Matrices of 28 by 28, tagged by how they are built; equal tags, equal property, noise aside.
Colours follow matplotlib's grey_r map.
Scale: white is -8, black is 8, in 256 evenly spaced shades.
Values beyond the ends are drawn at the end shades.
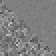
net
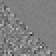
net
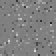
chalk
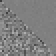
net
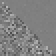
net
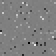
chalk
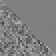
net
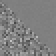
net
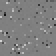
chalk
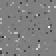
chalk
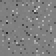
chalk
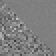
net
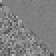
net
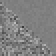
net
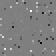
chalk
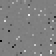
chalk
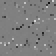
chalk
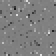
chalk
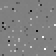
chalk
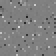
chalk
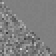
net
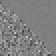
net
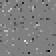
chalk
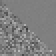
net
